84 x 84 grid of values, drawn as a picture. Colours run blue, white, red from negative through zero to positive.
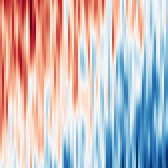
The ninth with the lowest average is the bottom right. The field climbs toward the top left. The grain runs up and down. The top left is the ninth with the highest average.
